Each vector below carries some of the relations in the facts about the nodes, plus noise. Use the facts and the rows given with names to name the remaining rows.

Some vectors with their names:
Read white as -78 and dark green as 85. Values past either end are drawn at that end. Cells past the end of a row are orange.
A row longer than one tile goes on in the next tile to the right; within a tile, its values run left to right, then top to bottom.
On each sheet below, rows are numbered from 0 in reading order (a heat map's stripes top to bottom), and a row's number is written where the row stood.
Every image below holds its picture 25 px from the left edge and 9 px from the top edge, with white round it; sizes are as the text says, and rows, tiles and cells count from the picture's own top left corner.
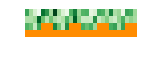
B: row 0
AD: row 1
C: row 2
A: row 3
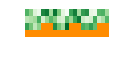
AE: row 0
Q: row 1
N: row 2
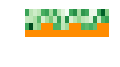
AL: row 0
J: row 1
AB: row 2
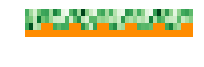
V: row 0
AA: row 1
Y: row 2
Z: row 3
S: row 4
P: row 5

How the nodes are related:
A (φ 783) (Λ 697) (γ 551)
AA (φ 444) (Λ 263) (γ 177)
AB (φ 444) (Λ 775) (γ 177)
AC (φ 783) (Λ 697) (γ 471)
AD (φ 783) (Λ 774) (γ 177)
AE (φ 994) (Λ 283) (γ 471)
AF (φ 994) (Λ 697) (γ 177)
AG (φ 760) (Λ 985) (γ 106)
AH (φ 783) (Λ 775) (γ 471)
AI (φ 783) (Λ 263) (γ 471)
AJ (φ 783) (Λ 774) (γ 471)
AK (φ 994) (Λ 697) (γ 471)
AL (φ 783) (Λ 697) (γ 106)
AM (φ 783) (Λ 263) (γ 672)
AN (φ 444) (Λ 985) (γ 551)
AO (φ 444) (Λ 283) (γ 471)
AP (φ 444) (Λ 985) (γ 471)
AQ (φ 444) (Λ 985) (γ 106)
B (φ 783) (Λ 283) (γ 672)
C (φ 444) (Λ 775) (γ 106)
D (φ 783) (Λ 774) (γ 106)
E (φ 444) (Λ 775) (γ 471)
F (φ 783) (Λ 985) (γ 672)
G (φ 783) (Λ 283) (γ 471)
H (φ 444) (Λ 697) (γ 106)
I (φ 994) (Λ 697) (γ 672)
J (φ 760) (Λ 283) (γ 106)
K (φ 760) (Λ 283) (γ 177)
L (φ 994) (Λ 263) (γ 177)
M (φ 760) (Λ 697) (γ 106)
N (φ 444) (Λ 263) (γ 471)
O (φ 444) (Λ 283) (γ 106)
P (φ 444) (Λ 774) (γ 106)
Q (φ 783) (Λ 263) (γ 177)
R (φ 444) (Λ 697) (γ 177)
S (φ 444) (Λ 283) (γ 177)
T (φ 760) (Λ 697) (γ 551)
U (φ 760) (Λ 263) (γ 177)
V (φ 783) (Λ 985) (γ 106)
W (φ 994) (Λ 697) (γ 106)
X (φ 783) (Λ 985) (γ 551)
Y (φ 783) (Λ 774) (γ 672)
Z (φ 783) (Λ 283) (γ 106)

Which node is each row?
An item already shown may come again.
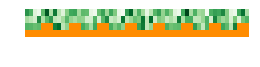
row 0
AB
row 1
D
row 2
L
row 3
AO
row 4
AG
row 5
S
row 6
AF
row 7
U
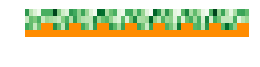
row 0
T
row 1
AJ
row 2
G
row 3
L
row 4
B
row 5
U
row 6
K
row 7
H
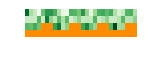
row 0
R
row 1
M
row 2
P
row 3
AL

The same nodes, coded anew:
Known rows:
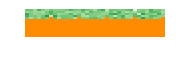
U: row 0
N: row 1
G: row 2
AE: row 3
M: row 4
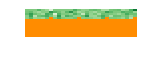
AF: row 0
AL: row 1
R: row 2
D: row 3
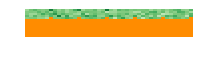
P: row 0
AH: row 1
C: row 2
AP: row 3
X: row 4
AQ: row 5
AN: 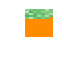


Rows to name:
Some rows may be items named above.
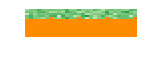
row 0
H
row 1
AG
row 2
AA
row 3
V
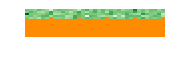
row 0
L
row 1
S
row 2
J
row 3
Y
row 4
T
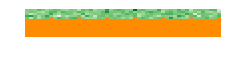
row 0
AA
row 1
B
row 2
AD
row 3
P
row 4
Z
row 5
W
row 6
AO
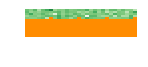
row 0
AJ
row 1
H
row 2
J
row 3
K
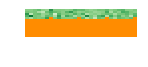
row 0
AB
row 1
AL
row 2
Q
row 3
AQ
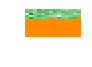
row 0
M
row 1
B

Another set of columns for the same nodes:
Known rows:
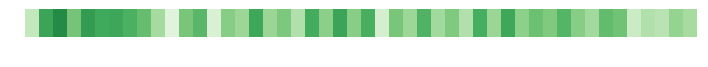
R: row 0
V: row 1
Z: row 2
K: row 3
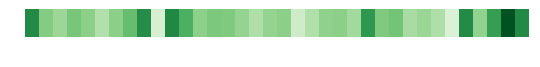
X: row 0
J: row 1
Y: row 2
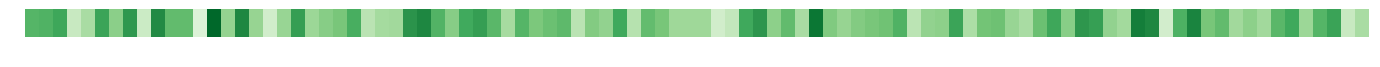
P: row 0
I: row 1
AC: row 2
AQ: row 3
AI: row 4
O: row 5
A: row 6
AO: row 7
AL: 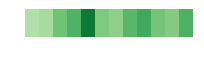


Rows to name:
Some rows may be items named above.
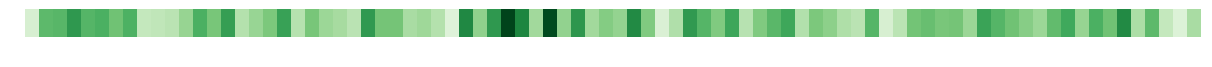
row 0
AF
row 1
S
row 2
Y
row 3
T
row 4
S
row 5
G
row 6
AA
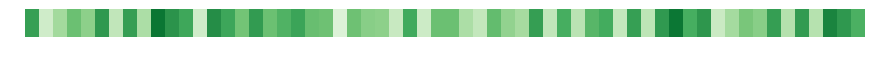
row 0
AJ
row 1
H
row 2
AE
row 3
D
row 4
AJ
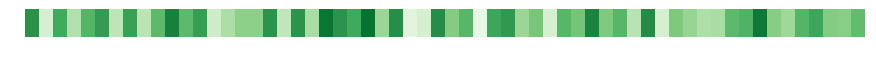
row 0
AD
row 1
AJ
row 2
AB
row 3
Q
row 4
AL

